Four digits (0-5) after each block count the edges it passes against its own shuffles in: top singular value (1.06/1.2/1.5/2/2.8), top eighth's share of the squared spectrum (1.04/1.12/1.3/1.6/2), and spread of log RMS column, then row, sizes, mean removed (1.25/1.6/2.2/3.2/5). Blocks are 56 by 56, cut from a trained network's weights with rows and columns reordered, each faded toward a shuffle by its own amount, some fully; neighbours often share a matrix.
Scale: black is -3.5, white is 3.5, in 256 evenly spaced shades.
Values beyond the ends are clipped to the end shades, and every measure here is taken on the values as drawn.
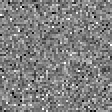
0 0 0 0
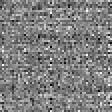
3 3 3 0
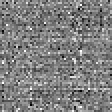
3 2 2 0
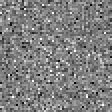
0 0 0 0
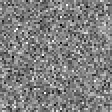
0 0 0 0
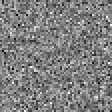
1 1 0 0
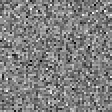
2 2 0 0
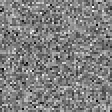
0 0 0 0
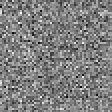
3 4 2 2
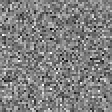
3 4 1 2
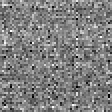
2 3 2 0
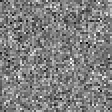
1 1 0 0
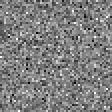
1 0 0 0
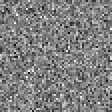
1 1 0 0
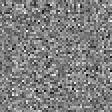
3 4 1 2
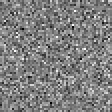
1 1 0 0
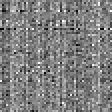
4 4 1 3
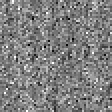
1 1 0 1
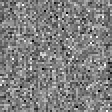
1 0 0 0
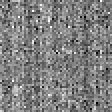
3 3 1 2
